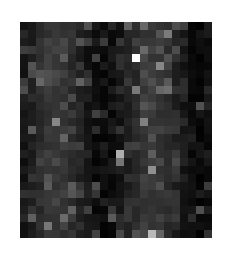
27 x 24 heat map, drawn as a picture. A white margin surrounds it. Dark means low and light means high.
No single row or column stands out from its neighbours. Upright stripes repeat 2 times across the table. Most values sit low, with a long tail of high ones. Values change most from cell to cell in the top middle.
